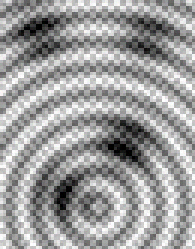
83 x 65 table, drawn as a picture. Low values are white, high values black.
Bumps: four. Rings: centred on the bottom middle. Average level on the scale: 40%. Slope: none.
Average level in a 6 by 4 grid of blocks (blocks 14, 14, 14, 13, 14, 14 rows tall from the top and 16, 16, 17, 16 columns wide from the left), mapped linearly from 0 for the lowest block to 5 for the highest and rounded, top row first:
3112 / 1111 / 0010 / 0151 / 1410 / 0100
